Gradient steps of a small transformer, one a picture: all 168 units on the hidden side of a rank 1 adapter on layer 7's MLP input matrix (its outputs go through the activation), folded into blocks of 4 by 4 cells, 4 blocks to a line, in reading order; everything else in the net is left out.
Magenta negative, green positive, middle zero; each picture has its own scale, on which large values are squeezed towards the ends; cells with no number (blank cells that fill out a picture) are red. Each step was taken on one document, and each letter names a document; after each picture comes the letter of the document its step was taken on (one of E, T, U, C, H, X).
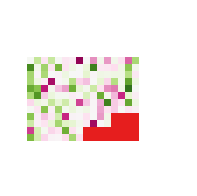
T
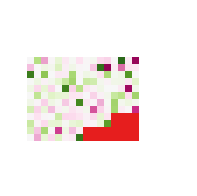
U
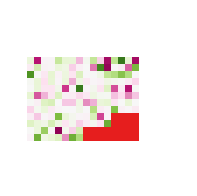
U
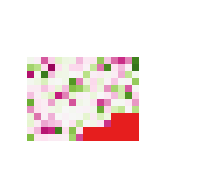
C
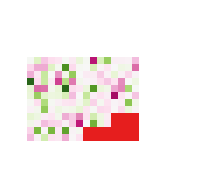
T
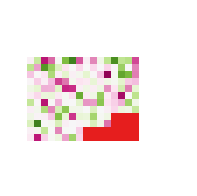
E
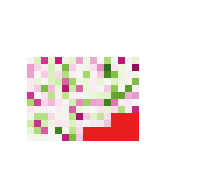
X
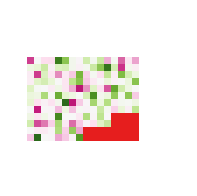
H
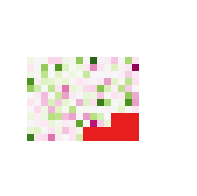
T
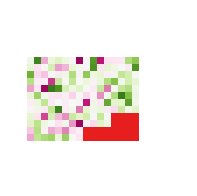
T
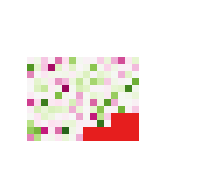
X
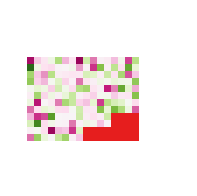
C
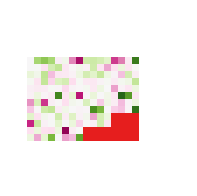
E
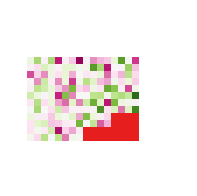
X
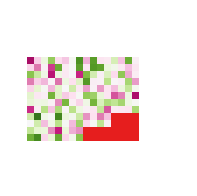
C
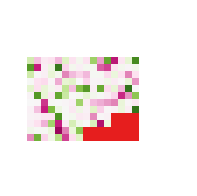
U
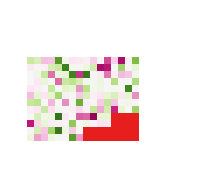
U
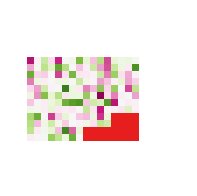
X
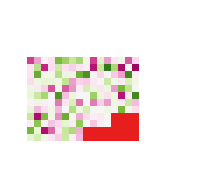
C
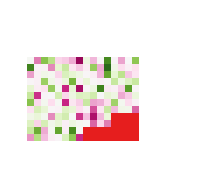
U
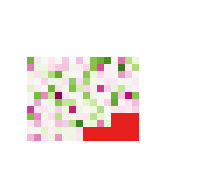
C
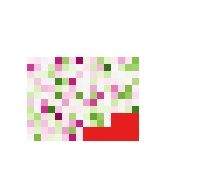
E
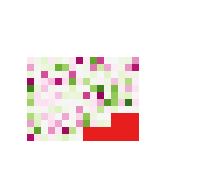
T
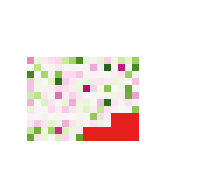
X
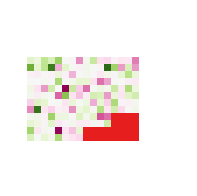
X
